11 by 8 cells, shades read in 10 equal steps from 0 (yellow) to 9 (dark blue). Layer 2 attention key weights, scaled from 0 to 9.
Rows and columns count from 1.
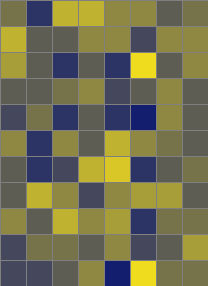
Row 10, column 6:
7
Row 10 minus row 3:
4 -1 -3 0 -4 7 0 -1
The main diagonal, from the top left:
5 6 8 4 8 4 6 6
